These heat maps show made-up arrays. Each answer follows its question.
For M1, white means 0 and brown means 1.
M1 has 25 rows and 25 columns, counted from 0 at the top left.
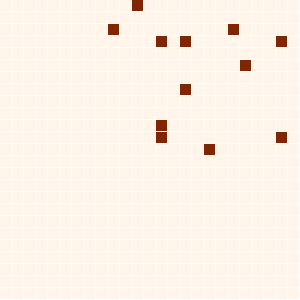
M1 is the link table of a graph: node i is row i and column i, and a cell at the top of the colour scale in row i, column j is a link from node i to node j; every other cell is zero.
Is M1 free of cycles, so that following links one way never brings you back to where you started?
yes
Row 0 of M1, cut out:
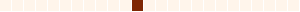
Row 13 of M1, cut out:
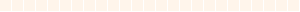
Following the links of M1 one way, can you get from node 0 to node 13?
yes
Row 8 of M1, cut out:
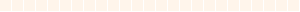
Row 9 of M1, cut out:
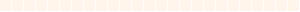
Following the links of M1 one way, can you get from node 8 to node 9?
no
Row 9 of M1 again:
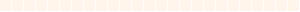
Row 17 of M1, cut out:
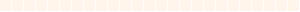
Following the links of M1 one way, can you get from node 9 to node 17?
no
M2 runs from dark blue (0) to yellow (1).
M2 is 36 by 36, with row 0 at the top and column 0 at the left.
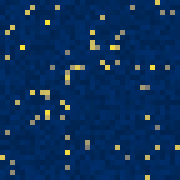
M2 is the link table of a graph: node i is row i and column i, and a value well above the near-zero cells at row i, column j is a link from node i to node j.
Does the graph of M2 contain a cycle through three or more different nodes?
no
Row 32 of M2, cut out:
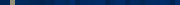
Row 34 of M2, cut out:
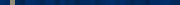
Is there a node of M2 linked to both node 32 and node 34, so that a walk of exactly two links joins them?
yes
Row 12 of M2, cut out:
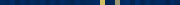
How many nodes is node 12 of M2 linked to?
2
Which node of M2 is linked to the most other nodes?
node 13
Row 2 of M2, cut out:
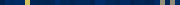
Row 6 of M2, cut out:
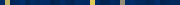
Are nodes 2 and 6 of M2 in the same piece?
no
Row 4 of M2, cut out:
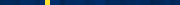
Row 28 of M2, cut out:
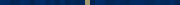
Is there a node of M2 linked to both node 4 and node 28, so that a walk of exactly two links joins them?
no
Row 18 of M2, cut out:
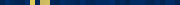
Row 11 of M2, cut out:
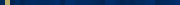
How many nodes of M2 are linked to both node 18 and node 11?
0
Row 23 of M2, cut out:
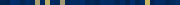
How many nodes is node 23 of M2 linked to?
4
